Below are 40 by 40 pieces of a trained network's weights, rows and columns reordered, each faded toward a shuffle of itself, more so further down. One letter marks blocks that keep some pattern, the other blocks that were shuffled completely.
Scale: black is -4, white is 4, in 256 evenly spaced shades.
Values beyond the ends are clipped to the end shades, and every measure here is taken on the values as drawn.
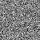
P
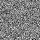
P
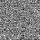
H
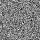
P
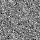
P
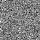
P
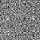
H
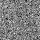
P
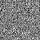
H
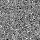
P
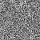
P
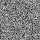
P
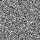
P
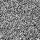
P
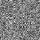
H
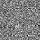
H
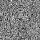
H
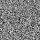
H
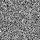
P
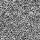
H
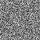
P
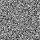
H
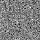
H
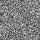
H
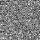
H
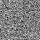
H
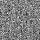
H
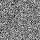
P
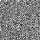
H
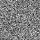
P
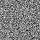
P
